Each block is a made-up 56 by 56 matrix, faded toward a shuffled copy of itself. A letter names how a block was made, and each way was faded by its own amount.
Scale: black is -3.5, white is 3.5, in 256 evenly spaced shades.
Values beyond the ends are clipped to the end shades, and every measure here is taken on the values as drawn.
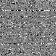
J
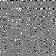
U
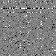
U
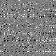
U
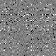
U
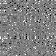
U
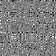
U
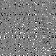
U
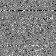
J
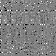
U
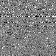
J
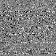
J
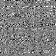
J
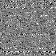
J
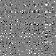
U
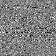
J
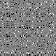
U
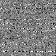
J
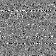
J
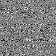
J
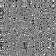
U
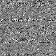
J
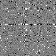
U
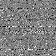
J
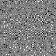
U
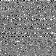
J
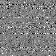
J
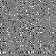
U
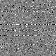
J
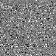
J
